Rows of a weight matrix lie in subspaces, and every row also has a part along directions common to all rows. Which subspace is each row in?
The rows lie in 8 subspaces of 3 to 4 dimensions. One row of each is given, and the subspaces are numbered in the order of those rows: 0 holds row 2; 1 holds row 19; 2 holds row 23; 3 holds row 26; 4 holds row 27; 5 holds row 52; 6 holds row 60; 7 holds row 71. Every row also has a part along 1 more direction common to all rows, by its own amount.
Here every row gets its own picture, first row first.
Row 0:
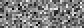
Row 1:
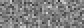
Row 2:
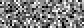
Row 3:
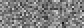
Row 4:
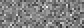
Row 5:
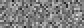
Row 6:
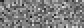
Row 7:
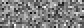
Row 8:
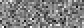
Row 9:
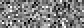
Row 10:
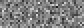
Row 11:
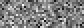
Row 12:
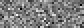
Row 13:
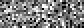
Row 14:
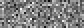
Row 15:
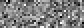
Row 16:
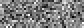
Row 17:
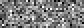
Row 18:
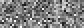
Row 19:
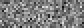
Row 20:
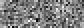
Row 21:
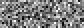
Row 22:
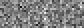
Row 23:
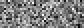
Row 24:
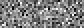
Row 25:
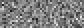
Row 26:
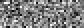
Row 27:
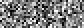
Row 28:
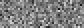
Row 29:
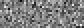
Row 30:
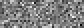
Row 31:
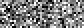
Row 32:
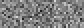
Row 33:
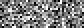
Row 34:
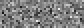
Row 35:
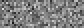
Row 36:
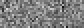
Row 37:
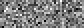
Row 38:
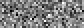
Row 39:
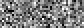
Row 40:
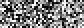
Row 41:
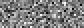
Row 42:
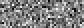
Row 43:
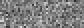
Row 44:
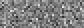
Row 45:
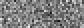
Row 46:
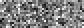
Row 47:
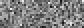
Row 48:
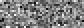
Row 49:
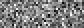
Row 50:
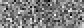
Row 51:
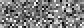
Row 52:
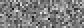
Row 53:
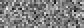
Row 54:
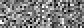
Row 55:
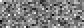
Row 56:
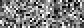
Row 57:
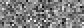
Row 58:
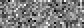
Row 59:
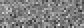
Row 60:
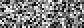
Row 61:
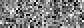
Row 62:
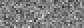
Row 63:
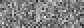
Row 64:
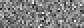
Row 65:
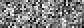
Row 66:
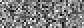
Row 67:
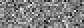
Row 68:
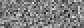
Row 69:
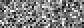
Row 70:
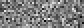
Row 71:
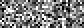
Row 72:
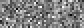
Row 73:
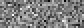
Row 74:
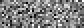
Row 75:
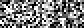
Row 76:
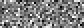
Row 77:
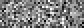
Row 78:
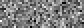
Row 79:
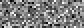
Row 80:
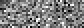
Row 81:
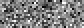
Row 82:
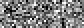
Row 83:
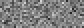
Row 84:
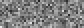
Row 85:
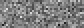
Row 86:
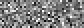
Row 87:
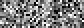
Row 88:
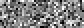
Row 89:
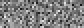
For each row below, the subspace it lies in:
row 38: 6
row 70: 2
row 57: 7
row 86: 0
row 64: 7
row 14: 2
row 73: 2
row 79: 4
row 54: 6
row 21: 0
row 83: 7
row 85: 5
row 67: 2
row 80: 6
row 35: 6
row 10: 1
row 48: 3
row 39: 7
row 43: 3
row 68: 4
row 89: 7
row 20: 6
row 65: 2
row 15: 2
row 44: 1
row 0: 5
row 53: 5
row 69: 6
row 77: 1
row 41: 7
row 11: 7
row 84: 4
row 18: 3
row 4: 3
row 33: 5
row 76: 4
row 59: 4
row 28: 7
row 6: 0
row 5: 3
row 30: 4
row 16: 4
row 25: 1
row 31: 6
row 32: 0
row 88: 2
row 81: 4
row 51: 3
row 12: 7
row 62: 1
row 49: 6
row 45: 0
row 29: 7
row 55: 3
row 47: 2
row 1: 3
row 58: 2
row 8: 4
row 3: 5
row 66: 4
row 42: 5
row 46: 3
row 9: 0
